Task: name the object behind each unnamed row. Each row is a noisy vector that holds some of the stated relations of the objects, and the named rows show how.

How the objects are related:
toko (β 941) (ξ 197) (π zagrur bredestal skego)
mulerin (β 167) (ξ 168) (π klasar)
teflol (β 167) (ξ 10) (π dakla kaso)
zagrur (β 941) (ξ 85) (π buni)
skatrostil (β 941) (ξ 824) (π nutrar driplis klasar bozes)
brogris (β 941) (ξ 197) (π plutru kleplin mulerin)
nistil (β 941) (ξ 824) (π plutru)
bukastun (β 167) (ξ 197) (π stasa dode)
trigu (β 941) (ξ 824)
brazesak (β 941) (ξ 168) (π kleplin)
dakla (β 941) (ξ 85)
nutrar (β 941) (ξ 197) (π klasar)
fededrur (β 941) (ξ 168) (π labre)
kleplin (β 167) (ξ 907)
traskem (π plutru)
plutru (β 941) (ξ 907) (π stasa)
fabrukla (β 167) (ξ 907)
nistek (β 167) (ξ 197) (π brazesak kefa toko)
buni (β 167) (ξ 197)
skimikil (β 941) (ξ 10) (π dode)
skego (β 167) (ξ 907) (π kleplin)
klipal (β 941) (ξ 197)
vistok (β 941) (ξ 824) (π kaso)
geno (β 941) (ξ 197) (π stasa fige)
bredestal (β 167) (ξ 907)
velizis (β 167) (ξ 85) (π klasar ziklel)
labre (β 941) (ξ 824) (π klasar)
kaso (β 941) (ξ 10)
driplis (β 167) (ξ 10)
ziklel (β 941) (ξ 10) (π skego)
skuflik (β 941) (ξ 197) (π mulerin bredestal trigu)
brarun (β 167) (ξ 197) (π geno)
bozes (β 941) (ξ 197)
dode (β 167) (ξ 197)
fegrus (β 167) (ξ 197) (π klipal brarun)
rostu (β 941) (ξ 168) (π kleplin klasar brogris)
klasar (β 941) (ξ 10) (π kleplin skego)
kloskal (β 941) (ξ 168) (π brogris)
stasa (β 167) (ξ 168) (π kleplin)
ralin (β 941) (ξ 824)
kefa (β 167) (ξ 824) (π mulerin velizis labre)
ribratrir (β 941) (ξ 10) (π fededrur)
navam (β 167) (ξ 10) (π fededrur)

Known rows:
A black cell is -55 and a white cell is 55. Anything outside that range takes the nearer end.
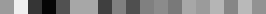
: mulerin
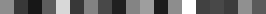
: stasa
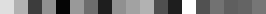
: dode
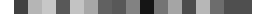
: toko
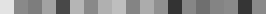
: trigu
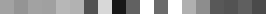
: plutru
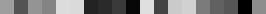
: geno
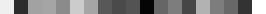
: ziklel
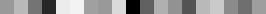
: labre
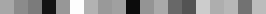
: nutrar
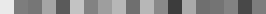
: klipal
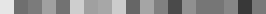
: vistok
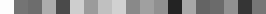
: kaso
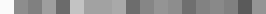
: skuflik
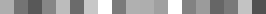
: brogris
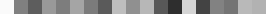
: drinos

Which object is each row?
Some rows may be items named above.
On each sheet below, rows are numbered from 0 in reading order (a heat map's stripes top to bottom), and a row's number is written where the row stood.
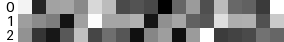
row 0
ziklel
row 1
nutrar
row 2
stasa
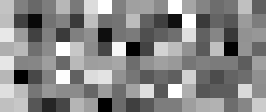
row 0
brogris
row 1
kleplin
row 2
nistek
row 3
fededrur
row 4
skuflik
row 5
brazesak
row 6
traskem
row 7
velizis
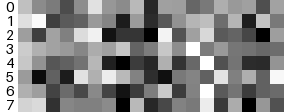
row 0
skatrostil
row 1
kefa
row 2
geno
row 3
nistil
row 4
brarun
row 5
klasar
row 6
bukastun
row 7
navam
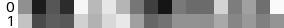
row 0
klasar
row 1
rostu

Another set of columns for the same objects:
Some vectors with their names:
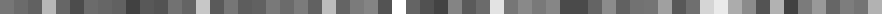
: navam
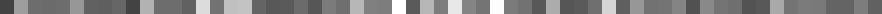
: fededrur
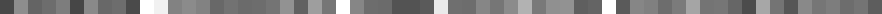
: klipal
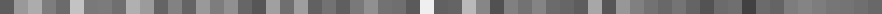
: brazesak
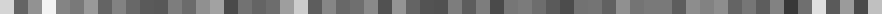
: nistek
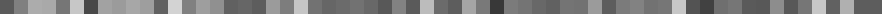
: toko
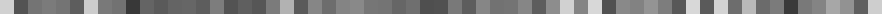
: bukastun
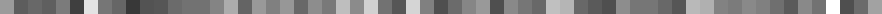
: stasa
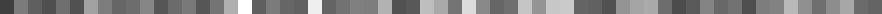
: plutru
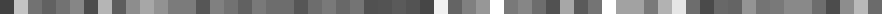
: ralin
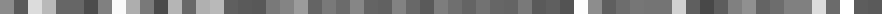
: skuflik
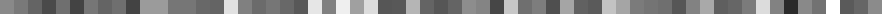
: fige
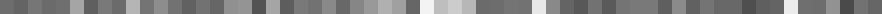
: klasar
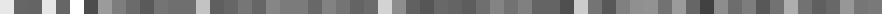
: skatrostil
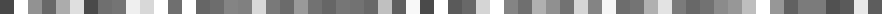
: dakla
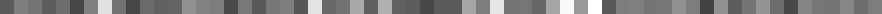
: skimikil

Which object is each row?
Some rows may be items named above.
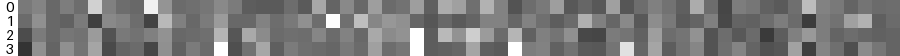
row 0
ziklel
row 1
geno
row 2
labre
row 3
ribratrir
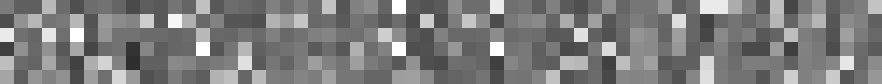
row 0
navam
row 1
zagrur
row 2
skatrostil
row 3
ribratrir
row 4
traskem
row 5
mulerin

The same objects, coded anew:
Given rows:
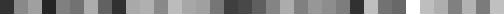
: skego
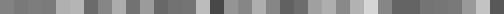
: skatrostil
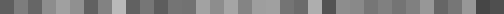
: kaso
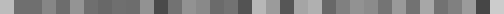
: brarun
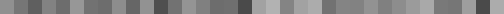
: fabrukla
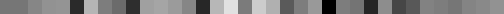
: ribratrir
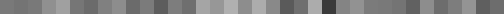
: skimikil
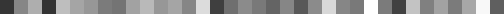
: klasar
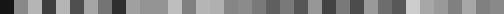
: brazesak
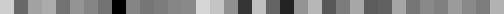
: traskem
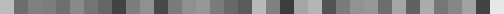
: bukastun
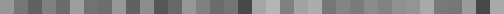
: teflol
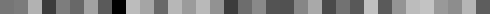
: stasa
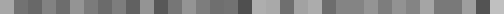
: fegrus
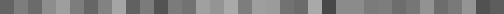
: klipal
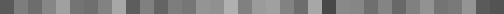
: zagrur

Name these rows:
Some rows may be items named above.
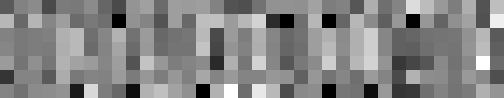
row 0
kleplin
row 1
plutru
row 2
skatrostil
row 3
skatrostil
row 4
labre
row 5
ziklel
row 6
fededrur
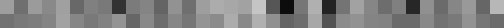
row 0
nistil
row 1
skuflik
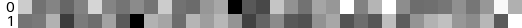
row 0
mulerin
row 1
stasa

